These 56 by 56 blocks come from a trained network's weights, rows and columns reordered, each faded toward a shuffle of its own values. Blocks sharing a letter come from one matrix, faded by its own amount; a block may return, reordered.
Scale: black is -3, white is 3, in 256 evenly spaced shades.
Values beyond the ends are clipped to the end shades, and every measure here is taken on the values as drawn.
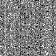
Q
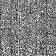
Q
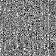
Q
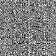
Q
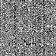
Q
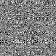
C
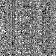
Q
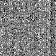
Q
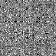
Q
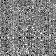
Q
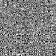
C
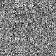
C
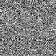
C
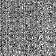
Q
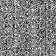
Q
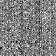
Q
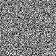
C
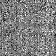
Q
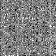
Q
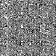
Q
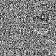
C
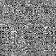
C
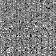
Q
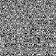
C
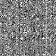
Q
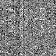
Q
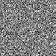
C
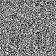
C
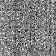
Q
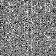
Q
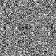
C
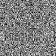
C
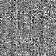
Q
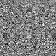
C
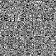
C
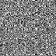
C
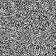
C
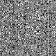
Q
